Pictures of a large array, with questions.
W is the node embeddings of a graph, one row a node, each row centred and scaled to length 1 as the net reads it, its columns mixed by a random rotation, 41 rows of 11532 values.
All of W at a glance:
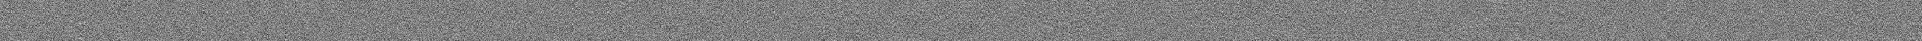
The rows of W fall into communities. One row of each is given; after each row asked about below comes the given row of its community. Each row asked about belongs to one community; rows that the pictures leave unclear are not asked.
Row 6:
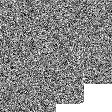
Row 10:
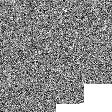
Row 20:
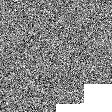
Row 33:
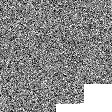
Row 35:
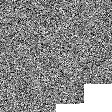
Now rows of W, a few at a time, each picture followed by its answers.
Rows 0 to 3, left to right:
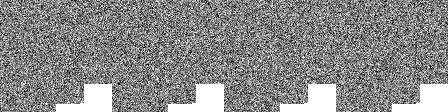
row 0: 33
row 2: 6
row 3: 35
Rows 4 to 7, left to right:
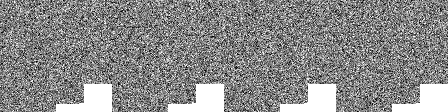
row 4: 10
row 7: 33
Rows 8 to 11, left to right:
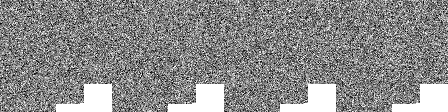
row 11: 20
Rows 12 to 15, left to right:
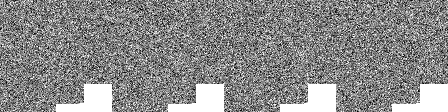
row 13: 35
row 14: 6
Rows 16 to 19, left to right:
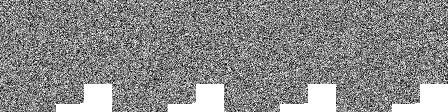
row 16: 20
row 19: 10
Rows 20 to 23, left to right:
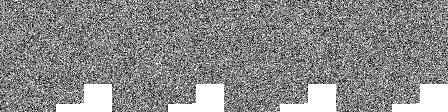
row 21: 10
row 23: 33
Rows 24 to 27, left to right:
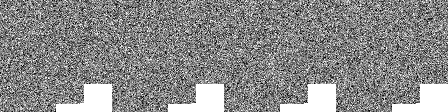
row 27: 10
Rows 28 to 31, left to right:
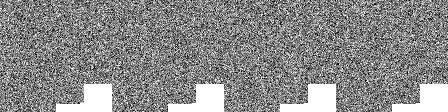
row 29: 33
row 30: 35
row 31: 10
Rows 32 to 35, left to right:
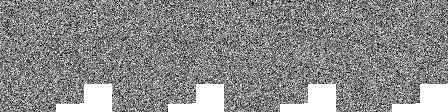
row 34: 6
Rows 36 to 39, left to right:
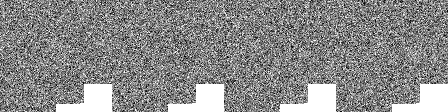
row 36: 20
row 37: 33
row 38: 33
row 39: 6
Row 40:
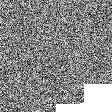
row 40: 6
